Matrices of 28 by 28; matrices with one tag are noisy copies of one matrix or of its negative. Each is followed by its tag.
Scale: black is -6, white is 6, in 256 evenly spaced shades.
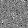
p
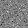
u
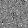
p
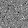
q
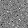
u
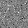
q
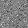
u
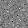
u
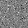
q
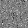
p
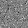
q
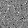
q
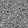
u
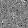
p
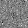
p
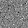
q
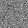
q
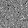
q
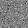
q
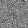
p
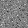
u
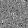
p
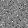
u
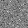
u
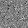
q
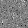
p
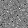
u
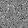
q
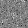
p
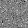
p
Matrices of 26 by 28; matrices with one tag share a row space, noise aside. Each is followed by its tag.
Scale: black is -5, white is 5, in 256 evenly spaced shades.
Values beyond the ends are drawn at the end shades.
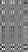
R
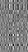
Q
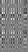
R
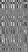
R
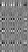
R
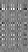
R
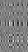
Q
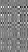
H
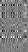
R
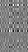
Q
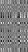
H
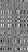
H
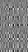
Q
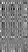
R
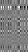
H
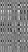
H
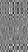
Q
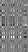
R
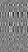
Q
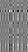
Q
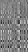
H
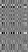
R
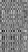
R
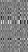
H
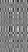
Q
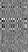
R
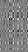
Q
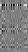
R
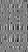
Q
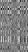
H
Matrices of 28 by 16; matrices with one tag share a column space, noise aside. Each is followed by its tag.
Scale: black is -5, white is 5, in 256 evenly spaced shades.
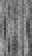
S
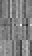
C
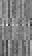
C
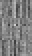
C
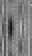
S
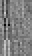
C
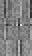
C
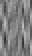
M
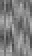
M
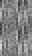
M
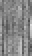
S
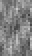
M
